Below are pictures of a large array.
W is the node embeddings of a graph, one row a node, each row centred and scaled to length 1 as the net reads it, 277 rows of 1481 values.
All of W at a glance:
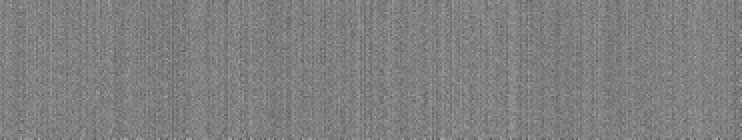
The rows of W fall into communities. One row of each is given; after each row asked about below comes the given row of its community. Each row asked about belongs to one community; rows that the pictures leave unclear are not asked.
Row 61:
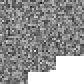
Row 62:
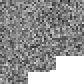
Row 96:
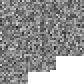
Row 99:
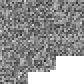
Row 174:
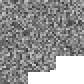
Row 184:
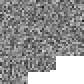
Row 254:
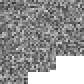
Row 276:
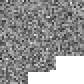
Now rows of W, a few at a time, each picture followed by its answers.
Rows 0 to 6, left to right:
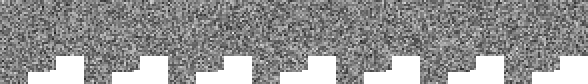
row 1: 184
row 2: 184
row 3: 184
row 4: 184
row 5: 174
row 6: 96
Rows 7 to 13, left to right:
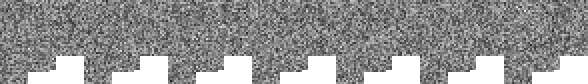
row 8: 184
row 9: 184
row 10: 174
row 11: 276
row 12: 174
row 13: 62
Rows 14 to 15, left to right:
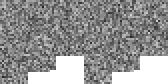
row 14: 276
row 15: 184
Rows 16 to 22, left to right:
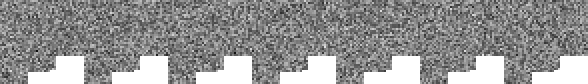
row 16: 276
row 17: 99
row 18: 254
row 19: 184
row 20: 99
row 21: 96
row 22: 174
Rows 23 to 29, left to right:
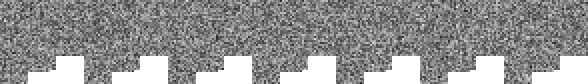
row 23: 184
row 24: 99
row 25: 61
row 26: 99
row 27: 254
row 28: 96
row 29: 184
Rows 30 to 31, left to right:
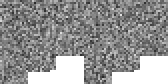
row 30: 99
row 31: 174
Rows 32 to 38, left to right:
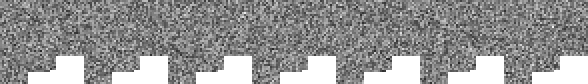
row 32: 276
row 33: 174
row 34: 254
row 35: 96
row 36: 174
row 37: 184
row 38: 276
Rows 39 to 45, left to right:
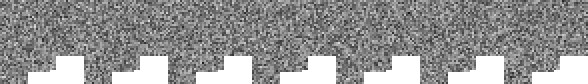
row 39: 254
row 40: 62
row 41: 96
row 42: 184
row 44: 62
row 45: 99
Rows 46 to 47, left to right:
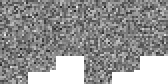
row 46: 254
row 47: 61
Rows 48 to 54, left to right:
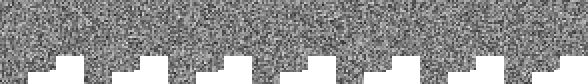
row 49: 96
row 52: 174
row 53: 254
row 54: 99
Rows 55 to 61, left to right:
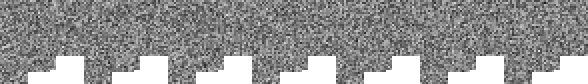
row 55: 99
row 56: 96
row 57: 99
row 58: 96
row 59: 174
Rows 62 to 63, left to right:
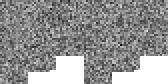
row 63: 174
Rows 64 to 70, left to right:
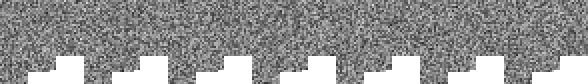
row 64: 254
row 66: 174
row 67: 96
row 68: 184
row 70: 61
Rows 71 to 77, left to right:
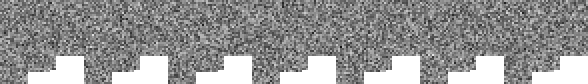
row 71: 184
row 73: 276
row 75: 62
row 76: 96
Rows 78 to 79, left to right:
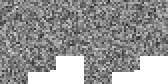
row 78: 276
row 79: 276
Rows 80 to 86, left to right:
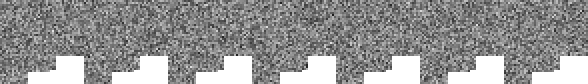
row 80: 96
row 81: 276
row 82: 184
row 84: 174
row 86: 184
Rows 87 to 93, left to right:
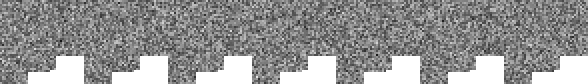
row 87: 174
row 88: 276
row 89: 61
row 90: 184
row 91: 96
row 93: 174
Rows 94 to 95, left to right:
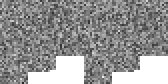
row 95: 276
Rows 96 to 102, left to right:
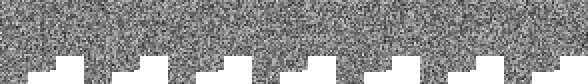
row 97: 174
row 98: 96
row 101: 99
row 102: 184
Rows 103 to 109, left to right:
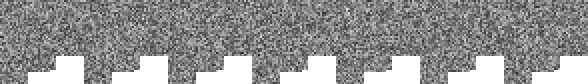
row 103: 276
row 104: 174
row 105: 61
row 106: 99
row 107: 96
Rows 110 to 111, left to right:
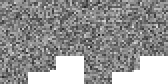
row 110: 276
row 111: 254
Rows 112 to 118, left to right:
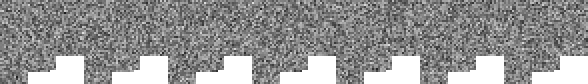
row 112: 174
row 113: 96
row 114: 174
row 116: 62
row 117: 96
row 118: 184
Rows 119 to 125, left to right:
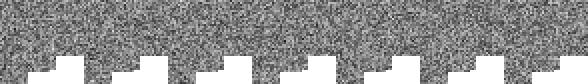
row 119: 61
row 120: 184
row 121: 184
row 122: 96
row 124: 174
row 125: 99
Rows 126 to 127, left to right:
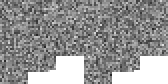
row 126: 61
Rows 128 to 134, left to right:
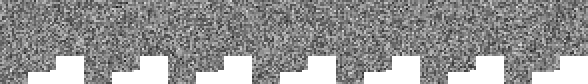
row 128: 174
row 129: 254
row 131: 174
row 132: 61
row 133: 276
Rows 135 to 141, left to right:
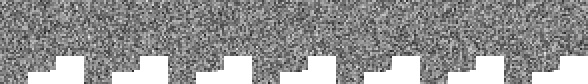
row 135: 99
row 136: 99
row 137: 62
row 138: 254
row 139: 61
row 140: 61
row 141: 61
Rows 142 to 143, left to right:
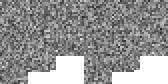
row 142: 96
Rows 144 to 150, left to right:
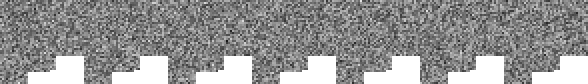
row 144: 99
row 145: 254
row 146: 96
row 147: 96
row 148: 254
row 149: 96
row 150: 276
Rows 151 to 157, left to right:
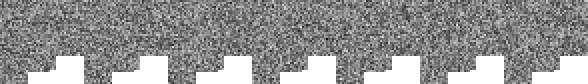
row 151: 254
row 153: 174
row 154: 62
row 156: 276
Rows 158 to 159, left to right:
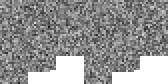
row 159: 276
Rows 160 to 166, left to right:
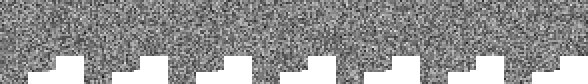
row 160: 62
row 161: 174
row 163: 276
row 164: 61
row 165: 96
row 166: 96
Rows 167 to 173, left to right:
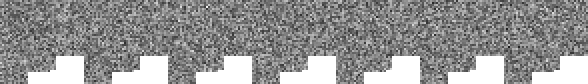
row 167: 99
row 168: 61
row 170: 99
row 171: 99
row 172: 254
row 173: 61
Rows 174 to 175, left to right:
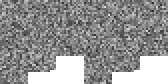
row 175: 61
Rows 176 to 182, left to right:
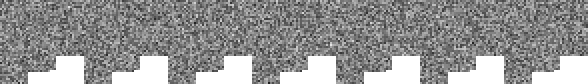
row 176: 276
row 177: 96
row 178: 174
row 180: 62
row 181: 254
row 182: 96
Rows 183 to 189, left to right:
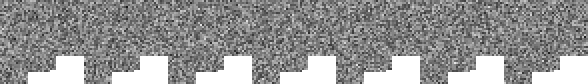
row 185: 276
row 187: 184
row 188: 62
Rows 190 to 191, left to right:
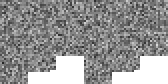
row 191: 174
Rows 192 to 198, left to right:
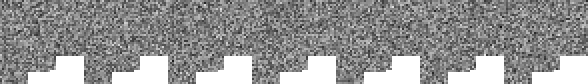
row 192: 61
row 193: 61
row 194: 99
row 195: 99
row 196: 61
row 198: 254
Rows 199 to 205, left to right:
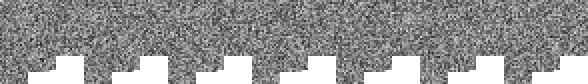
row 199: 62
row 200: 254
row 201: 254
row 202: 184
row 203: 61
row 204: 254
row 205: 61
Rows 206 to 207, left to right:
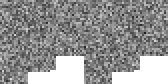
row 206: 99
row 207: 62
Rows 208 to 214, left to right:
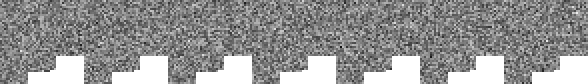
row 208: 174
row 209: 99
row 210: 61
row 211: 62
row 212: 276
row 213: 61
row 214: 62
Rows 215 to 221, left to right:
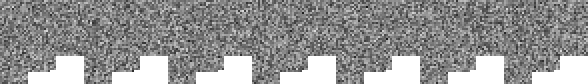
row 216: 96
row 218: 174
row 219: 254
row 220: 254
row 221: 99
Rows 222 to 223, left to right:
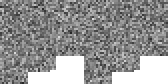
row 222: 99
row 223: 96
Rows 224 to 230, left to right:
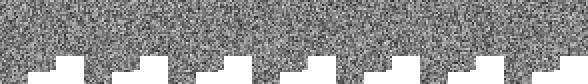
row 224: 96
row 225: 96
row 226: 174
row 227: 174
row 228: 174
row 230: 61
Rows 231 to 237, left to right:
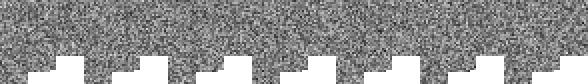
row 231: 184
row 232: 96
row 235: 99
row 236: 174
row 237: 61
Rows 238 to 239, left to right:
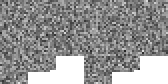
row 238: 174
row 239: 276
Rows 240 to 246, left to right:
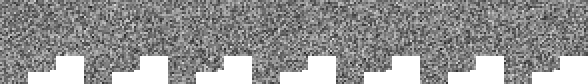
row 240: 99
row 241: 276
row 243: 99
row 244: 276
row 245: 62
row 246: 254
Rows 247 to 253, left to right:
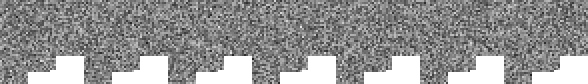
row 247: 99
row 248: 61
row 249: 61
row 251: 62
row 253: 174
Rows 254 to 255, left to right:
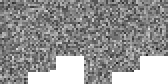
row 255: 99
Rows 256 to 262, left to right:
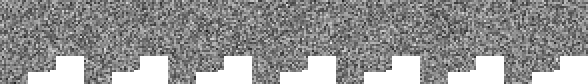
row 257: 174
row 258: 276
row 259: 99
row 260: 96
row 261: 99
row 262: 276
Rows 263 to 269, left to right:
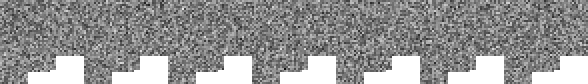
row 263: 99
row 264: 96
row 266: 96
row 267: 276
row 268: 61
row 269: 96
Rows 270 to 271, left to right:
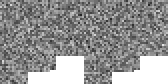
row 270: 184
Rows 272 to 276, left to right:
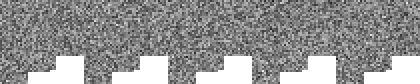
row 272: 174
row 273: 61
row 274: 96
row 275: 99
